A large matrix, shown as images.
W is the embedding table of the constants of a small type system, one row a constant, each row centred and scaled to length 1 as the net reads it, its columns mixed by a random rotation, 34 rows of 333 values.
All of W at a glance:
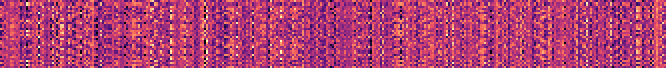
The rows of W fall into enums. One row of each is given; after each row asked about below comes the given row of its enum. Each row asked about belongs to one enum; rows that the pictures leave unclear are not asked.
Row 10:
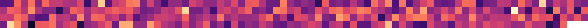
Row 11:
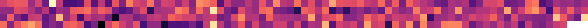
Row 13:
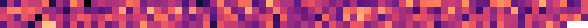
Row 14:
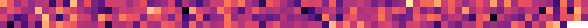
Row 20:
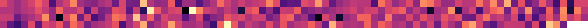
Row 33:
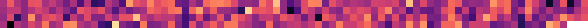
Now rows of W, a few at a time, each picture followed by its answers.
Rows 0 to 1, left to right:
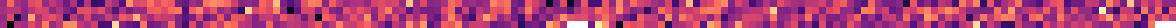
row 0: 33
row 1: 10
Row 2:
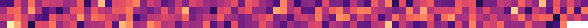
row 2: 10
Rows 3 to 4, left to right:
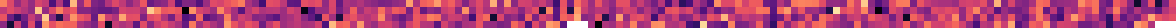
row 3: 14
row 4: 33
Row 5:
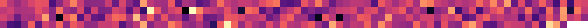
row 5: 20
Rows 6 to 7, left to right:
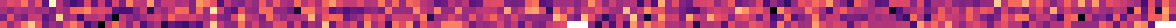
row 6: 11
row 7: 14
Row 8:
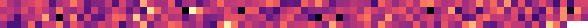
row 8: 20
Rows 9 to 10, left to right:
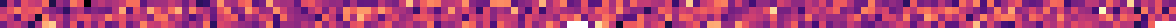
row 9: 13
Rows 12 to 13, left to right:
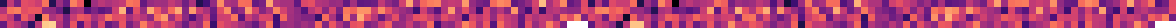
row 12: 13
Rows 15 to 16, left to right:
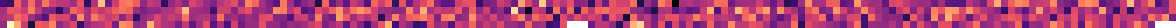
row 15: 10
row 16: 13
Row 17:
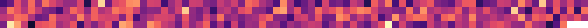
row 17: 10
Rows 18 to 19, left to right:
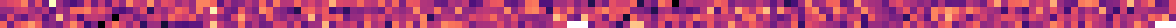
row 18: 11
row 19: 13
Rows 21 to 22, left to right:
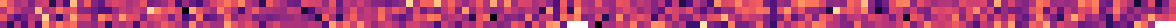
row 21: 14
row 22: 33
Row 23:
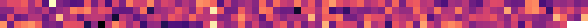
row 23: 11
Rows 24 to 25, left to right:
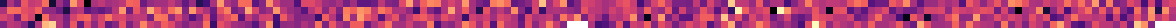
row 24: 13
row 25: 20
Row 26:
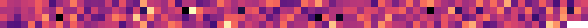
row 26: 20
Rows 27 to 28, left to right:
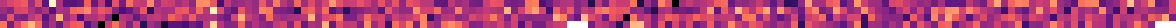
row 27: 11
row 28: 13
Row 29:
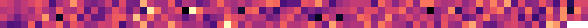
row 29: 20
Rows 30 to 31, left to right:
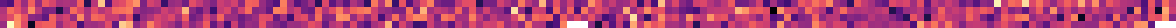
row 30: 10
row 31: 14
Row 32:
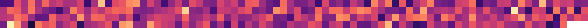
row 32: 10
